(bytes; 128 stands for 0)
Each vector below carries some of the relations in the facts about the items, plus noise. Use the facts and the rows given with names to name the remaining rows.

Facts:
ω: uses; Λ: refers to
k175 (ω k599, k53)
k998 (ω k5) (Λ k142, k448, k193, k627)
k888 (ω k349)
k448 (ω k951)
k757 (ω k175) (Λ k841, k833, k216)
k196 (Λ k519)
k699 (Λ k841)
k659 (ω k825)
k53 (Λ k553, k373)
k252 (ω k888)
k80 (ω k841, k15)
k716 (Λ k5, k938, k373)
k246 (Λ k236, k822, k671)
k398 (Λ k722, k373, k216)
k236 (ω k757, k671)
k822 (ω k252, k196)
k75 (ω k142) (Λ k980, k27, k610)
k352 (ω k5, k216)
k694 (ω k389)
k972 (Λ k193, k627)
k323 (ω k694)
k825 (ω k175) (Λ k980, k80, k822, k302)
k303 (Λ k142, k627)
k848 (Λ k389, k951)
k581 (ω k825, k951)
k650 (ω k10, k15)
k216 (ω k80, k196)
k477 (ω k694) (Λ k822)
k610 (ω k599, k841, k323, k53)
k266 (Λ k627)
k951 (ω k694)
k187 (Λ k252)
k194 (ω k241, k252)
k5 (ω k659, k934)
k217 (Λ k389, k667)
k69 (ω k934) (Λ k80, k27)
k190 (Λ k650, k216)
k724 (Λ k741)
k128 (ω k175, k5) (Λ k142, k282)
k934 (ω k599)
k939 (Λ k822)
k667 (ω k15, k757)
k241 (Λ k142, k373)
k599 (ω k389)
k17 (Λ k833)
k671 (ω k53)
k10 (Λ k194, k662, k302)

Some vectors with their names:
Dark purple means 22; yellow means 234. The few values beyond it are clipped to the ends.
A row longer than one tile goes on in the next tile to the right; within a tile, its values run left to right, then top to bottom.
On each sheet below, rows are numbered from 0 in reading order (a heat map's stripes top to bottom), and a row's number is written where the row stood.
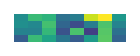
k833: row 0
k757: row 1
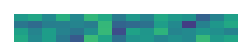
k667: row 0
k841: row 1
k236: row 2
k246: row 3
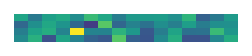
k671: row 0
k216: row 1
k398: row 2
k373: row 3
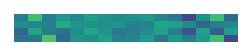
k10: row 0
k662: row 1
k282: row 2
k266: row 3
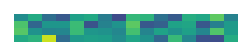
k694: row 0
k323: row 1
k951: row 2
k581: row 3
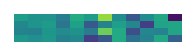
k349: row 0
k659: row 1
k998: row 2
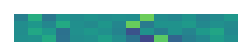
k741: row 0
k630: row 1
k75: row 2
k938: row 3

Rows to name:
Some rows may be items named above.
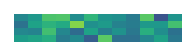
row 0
k175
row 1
k27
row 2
k196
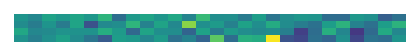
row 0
k722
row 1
k448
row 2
k610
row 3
k27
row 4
k599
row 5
k241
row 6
k241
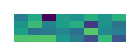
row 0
k389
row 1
k80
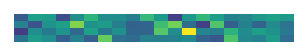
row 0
k303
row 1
k27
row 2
k128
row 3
k216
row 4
k15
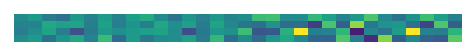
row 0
k282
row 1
k934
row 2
k194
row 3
k934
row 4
k190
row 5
k216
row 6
k69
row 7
k216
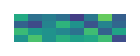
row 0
k477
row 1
k627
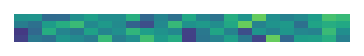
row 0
k241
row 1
k980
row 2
k477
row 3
k53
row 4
k75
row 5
k175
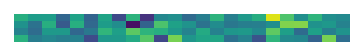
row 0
k888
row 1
k5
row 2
k822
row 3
k193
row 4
k825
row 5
k27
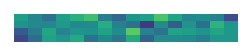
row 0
k716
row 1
k252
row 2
k650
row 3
k352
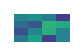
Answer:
k142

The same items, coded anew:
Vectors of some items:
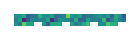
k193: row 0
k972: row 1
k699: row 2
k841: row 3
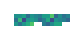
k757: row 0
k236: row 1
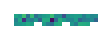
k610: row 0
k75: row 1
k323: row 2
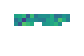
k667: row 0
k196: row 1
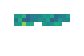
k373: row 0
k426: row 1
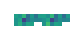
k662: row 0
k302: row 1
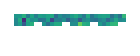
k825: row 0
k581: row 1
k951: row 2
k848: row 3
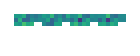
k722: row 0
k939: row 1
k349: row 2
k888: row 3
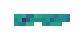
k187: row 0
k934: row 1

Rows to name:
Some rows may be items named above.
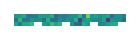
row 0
k398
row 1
k722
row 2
k10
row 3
k175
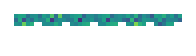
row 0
k5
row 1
k80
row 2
k659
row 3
k175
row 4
k216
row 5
k477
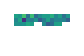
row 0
k610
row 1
k477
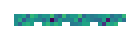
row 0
k15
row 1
k252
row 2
k671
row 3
k128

